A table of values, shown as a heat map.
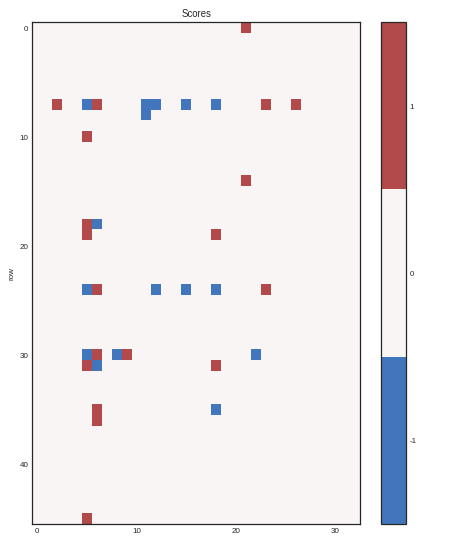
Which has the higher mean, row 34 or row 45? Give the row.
45
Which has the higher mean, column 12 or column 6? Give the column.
6
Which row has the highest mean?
19
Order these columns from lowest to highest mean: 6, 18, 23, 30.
18, 30, 23, 6
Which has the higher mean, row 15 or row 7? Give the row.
15
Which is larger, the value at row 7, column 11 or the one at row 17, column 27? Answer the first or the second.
the second
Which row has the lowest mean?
24
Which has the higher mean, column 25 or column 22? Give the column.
25
